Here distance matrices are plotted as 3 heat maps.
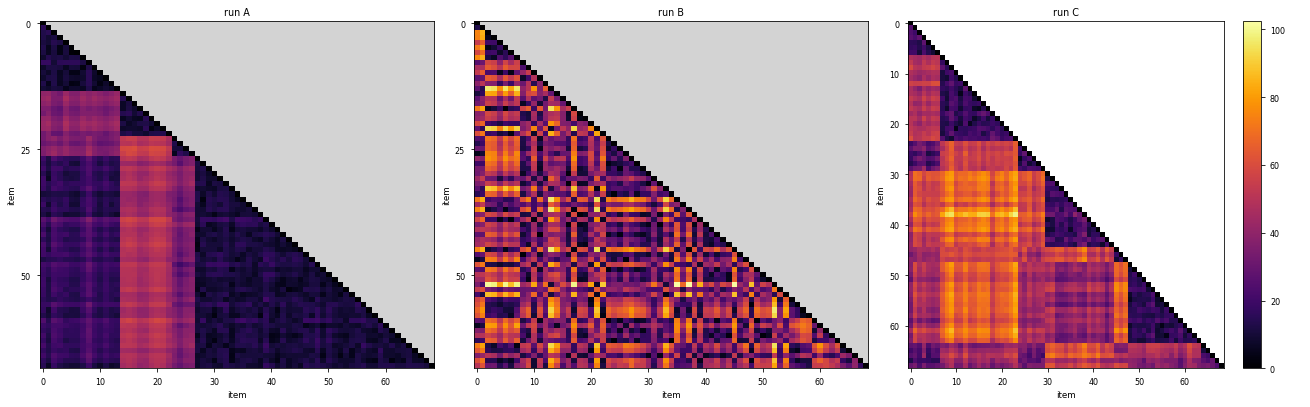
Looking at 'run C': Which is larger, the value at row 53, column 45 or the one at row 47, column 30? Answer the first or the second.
the first
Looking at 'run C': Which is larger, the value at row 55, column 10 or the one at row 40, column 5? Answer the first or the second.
the first
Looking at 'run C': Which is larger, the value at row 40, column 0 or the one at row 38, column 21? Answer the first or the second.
the second
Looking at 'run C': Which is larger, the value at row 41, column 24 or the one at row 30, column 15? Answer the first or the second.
the second
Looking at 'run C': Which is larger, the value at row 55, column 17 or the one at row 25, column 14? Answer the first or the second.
the first
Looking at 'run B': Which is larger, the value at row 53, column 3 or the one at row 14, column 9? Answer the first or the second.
the second
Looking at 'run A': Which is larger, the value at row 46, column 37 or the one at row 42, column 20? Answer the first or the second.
the second
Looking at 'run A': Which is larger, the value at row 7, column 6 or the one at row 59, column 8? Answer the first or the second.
the second
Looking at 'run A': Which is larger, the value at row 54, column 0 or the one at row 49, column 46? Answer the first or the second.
the first
